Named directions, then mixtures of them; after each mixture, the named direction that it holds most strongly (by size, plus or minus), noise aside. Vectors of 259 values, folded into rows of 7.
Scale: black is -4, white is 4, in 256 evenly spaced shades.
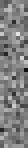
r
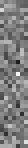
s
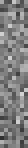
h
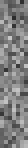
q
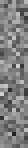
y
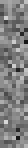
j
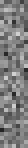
r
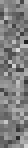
j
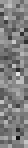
j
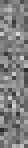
r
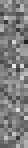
j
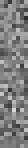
y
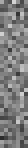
h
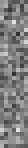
r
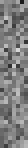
q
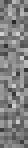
r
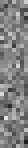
y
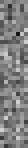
r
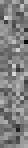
j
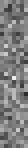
r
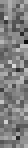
j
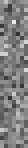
r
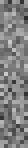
y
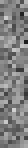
j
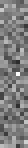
s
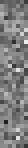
j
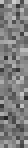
h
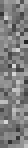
j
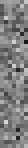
j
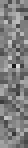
y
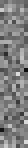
s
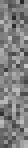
q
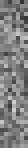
q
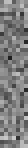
h
